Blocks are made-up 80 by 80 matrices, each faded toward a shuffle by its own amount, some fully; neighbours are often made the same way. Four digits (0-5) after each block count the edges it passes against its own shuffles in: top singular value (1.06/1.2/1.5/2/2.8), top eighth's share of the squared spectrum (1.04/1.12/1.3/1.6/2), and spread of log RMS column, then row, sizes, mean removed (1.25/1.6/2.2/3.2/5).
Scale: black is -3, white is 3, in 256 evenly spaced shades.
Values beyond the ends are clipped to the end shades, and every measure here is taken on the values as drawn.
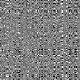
5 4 3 3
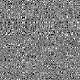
4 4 2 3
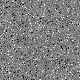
0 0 0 0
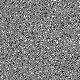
0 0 0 0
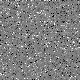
3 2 0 1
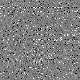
4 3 1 2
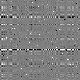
5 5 2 3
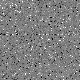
2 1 0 0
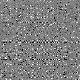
4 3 2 2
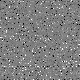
3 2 0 1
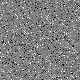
0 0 0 0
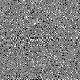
4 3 0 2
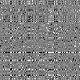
5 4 3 3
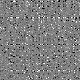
4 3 1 2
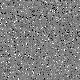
2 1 0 0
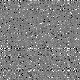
4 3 1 2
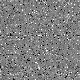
3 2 0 1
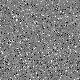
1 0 0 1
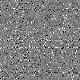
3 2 0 1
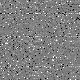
3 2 0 1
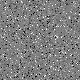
2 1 0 0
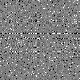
4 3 1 2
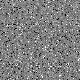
3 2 0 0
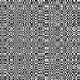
5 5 4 4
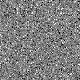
3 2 1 0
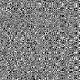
4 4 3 3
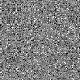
4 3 1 1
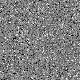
2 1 0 0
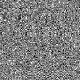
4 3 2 1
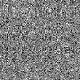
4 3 2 2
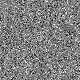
0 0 0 0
